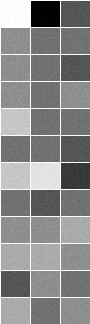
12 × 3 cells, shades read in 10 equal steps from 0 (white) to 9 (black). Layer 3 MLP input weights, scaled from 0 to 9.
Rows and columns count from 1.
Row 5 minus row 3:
-2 0 -1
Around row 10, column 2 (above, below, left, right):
4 4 3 4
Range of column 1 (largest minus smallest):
6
